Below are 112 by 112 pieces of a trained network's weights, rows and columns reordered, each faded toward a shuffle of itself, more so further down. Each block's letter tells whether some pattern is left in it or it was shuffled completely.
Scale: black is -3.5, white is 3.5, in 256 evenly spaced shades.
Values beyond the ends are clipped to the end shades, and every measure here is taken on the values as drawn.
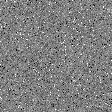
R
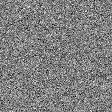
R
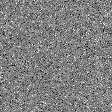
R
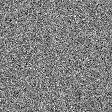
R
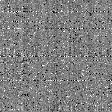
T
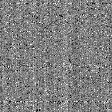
T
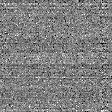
T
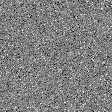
R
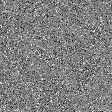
R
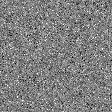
R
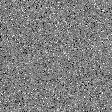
R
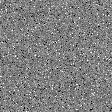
R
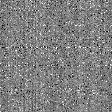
T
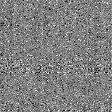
T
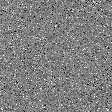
R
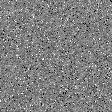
R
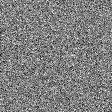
R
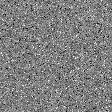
R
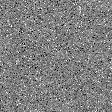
R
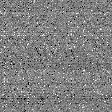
T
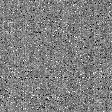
T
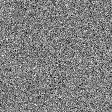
R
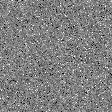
R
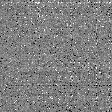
T
